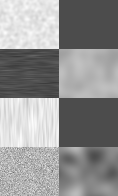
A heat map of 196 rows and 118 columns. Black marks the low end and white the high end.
It is made of 4 by 2 panels. Panel 1,1: very high, blotchy, faint in contrast. Panel 1,2: low, flat. Panel 2,1: low, streaked across, faint in contrast. Panel 2,2: high, smooth, faint in contrast. Panel 3,1: very high, streaked downward, faint in contrast. Panel 3,2: low, flat. Panel 4,1: high, fine-grained. Panel 4,2: middling, smooth.
